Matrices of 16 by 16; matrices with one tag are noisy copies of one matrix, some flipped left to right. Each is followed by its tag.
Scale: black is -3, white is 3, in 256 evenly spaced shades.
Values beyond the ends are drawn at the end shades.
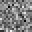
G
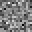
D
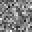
G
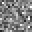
G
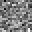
D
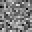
D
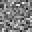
D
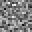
D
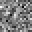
G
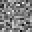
D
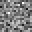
D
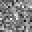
G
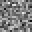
D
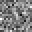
G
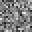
G
